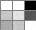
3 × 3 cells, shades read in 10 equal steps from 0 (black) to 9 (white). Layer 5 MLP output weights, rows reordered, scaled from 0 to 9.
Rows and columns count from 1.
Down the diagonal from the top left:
9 8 9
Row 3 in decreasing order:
9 7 6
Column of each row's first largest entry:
1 2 3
